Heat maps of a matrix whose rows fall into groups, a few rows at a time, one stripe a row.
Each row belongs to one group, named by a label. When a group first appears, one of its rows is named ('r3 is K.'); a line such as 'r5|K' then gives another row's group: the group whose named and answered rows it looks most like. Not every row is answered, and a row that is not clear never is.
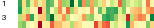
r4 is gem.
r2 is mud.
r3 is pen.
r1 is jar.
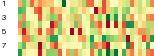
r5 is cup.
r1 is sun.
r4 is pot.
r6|pen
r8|mud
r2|gem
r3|mud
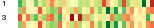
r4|mud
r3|cup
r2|mud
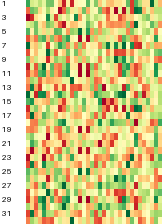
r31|cup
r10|cup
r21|sun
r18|pen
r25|jar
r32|sun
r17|cup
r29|cup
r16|pot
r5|jar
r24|cup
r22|cup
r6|cup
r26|mud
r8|pot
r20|gem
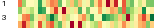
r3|pen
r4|cup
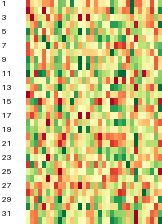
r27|cup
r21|sun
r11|pen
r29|pen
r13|pen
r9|jar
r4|pen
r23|mud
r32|pen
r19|jar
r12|pot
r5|jar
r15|sun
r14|pot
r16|pen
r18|mud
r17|cup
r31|pen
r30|jar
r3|cup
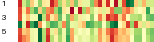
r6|pot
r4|pen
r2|cup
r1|pot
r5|pot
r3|pot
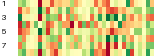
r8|gem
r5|pot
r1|gem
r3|mud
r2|pot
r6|mud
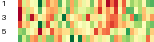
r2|pot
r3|sun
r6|jar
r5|gem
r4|pot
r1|pot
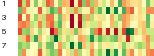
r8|mud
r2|mud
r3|cup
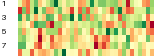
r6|gem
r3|jar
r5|mud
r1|pen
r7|gem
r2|cup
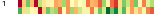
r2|mud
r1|sun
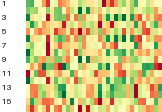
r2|jar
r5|cup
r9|jar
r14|pen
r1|gem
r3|mud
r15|sun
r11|sun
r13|pen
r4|sun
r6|mud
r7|gem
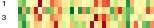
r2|jar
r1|gem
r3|gem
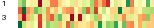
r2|cup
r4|mud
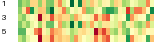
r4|jar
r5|gem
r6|gem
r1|jar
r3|gem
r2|pen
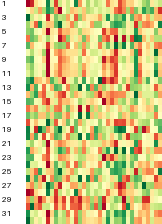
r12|gem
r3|mud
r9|gem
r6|pot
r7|mud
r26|jar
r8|gem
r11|gem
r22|mud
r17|jar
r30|cup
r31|mud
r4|pen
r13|jar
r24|mud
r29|cup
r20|jar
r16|cup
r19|pen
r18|pot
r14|sun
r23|gem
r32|mud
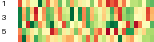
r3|jar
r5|pot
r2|jar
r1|pot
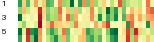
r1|jar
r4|gem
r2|mud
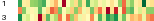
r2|pot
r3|mud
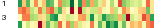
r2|cup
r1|jar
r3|pen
